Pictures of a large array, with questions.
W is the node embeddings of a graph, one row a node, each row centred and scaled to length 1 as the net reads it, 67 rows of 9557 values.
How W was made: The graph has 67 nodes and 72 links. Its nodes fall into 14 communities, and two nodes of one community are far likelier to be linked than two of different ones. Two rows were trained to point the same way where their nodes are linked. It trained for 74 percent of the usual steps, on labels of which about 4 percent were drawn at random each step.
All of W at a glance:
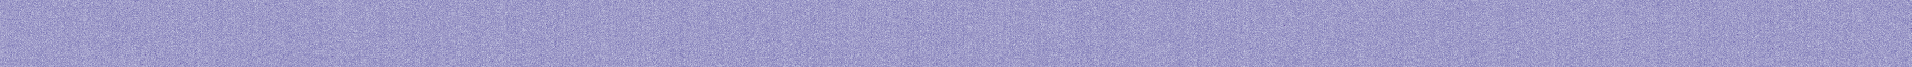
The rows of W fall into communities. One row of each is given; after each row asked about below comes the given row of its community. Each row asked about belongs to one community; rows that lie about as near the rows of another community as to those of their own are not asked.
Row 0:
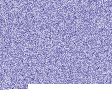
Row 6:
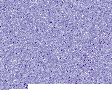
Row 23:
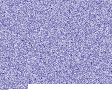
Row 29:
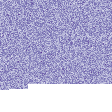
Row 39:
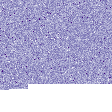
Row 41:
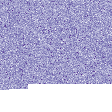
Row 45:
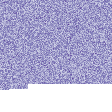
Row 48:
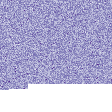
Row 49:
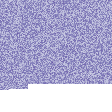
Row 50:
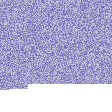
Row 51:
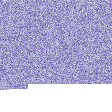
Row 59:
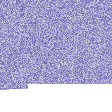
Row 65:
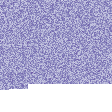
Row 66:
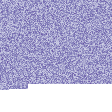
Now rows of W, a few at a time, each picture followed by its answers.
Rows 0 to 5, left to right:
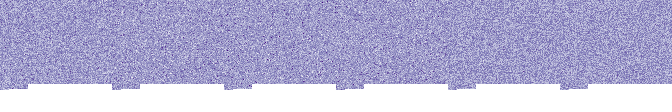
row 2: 50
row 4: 39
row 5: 23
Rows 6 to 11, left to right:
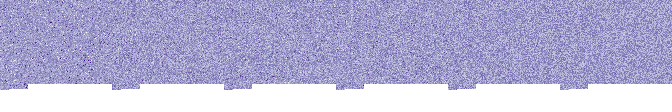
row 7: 59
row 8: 66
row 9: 41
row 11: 49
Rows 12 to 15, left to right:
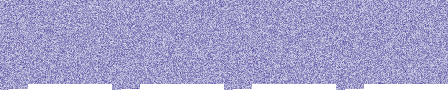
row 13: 0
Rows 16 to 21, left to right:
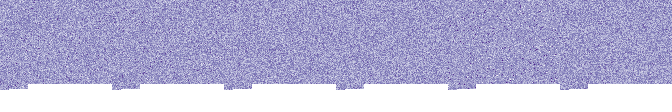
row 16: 6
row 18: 41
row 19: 45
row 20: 65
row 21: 66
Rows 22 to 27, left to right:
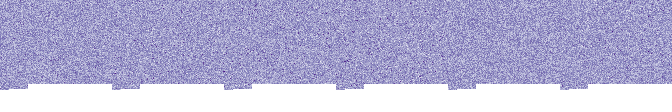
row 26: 6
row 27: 29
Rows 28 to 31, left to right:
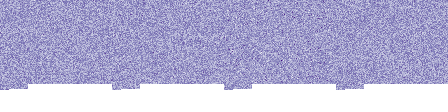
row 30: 48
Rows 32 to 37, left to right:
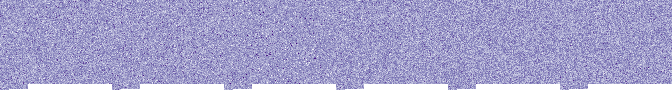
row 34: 65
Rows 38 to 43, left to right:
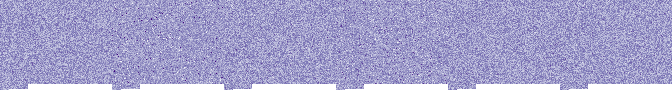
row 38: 49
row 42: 41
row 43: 49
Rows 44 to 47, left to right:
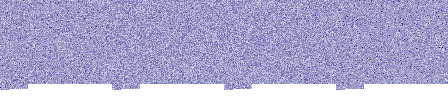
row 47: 6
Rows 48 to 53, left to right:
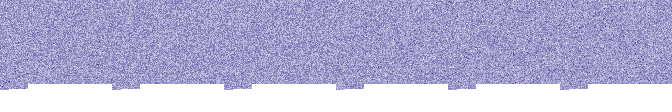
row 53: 51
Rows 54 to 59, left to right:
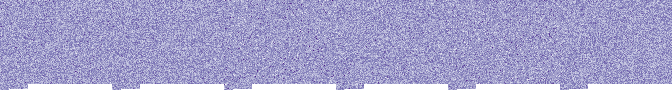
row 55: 29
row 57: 66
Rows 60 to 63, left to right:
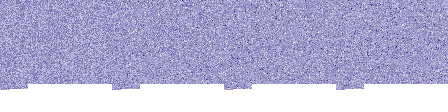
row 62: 50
